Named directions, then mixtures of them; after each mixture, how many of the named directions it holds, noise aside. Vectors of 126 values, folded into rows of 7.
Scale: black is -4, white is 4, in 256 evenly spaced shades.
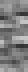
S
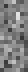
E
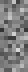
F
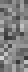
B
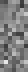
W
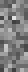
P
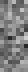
three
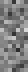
one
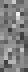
one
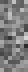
three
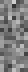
three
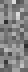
two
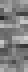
one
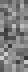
one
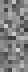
one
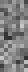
one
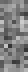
three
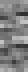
one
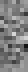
three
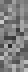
three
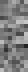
two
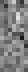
two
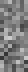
one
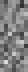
one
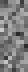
two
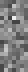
one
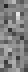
one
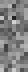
one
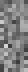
two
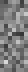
one
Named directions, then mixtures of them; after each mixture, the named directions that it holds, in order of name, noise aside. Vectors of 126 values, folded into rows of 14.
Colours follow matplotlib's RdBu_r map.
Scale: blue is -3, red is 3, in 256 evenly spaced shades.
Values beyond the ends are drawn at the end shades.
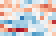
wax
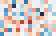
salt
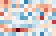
salt, wax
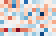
salt, wax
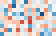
salt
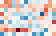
salt, wax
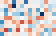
salt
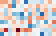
salt, wax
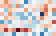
salt, wax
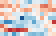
wax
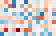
salt, wax
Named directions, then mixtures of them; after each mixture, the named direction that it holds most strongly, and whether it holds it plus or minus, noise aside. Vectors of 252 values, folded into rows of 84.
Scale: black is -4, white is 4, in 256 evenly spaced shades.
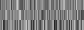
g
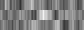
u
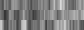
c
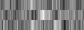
u, plus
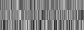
g, plus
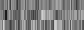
g, minus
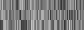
g, minus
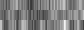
c, plus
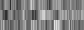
u, plus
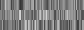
g, plus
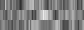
u, plus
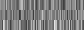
g, minus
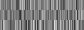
g, minus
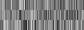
g, minus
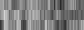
c, minus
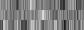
g, minus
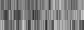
c, plus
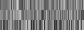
g, plus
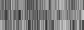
c, plus
